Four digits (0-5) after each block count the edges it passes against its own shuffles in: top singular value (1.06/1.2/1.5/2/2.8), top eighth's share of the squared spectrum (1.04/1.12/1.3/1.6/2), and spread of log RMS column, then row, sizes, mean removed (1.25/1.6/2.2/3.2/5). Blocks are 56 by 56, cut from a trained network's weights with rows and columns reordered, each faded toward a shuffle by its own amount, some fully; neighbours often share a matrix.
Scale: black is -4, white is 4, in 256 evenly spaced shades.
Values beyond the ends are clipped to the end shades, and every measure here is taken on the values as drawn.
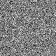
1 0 0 0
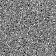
1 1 0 0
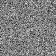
1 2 0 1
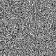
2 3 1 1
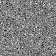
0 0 0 0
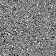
0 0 0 0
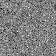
0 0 0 0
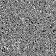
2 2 0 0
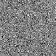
2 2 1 1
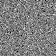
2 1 0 0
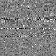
3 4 1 2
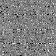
3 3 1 2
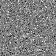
2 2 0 0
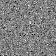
0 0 0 0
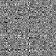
3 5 2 2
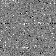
2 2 0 1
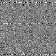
3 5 1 2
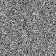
2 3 0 1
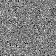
0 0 0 0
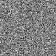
2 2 1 1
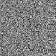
3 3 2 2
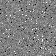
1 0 0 0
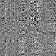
3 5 3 2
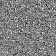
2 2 0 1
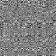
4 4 1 3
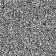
0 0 0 0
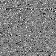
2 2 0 1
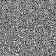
2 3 2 1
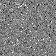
1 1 0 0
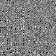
3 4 2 2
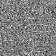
3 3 0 2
